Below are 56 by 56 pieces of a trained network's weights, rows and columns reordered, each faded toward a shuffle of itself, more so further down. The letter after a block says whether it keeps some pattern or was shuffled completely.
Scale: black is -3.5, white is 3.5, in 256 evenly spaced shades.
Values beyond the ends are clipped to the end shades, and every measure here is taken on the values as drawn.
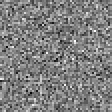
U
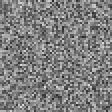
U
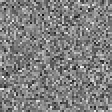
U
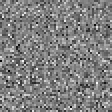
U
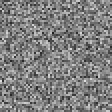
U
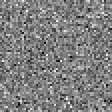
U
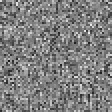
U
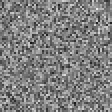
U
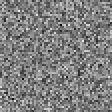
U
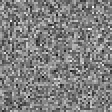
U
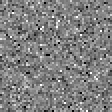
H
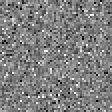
H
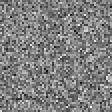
H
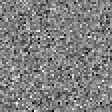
U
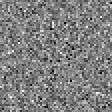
H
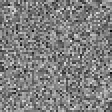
H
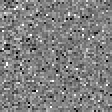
U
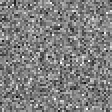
U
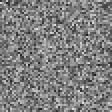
H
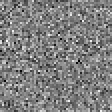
U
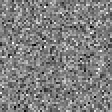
U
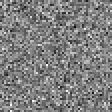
U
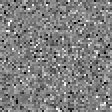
H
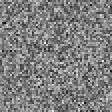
U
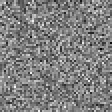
U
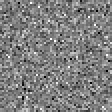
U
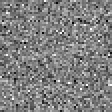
U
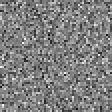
H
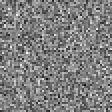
U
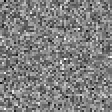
H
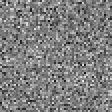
U
